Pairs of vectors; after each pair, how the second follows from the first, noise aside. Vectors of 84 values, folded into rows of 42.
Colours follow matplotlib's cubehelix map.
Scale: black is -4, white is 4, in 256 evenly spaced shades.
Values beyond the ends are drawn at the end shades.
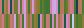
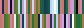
scaled up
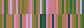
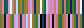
scaled up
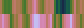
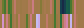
partly zeroed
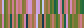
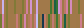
partly zeroed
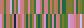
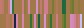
partly zeroed
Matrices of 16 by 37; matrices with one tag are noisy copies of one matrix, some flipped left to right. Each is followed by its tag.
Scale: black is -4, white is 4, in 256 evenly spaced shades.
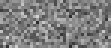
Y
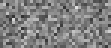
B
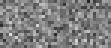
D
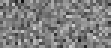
D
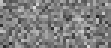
B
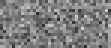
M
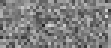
M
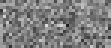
M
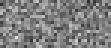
D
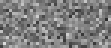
Y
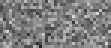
Y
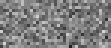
Y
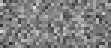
B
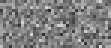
M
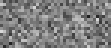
B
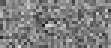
M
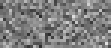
Y
